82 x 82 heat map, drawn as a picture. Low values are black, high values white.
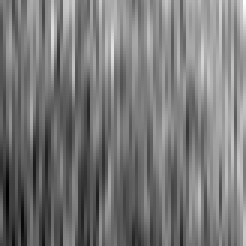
The histogram is bell-shaped. There is an overall slope up to the top right. The halves do not mirror each other. The bottom left is the ninth with the lowest average. Streaks run downward. The top right is the ninth with the highest average.
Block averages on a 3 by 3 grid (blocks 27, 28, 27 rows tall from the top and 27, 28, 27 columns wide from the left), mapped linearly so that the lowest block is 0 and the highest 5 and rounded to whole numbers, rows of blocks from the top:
3 4 5 / 1 2 4 / 0 1 3
